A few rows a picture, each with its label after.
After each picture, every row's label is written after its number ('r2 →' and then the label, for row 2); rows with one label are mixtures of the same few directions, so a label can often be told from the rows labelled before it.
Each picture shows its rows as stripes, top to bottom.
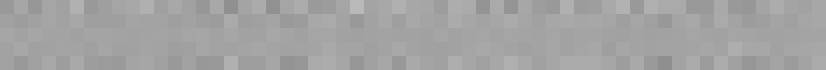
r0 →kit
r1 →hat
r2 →kit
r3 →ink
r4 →hat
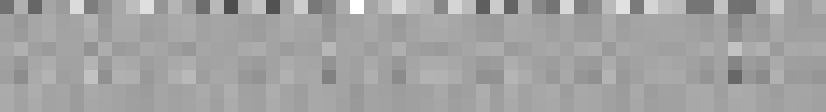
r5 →kit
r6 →ink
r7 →ink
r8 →ink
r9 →ink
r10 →ink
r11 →kit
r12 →kit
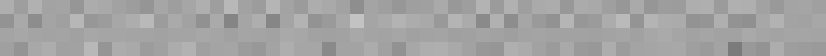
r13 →kit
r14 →kit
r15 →hat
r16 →ink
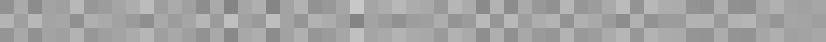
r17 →kit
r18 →kit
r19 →kit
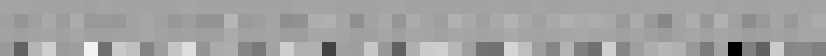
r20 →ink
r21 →hat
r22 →hat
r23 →ink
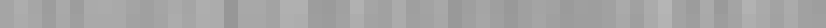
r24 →hat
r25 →hat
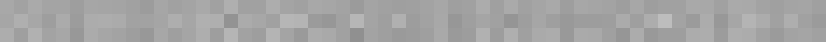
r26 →kit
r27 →hat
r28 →kit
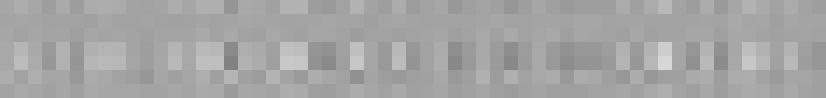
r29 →hat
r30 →ink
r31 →kit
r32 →hat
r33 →hat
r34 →kit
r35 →hat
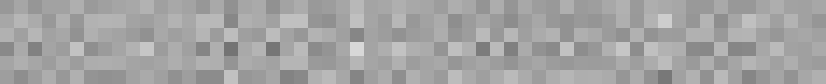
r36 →kit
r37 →hat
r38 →kit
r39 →kit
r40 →hat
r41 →hat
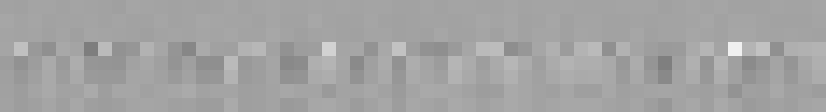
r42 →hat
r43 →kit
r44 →kit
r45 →ink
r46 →hat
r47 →hat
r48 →ink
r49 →hat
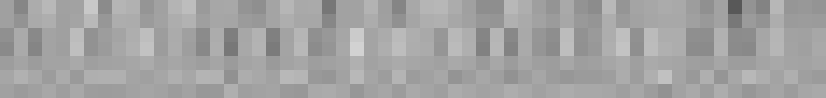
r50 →ink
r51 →ink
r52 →kit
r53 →kit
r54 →kit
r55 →hat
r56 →hat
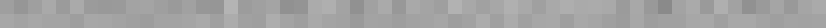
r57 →hat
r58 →kit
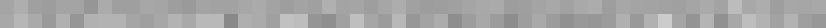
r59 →ink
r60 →hat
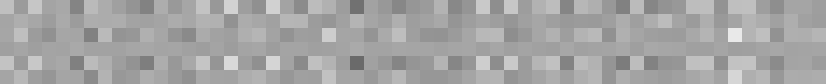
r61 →kit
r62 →hat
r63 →ink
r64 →kit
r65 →kit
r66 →ink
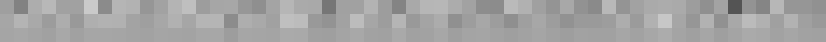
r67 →ink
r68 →hat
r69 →hat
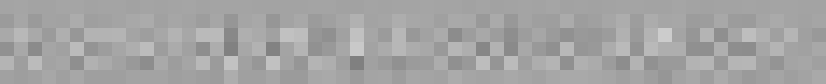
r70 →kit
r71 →kit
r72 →hat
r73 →kit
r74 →kit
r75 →hat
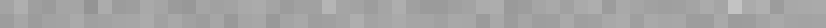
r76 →ink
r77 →kit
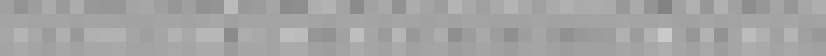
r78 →hat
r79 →hat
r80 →hat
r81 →hat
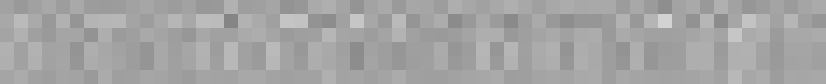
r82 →hat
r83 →hat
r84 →ink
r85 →kit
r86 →kit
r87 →ink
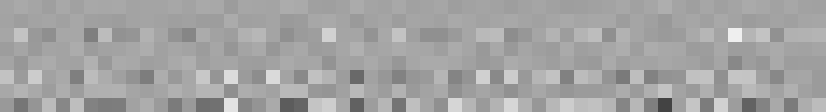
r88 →hat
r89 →hat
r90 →ink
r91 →kit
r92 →ink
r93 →kit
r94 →hat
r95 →hat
